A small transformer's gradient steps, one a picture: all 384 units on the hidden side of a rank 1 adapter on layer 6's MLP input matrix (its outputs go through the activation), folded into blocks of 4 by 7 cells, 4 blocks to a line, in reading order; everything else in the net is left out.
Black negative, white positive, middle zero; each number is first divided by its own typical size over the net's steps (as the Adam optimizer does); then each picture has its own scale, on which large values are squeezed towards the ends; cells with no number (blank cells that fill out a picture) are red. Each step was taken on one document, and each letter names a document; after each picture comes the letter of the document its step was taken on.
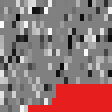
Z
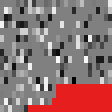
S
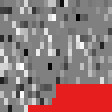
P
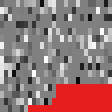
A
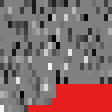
P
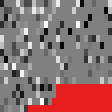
S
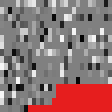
A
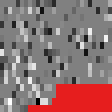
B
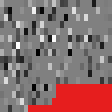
P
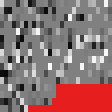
A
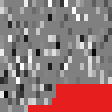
P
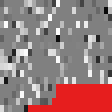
S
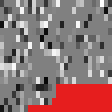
S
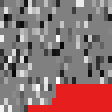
S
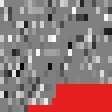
P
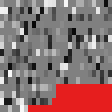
A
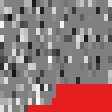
B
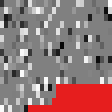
S
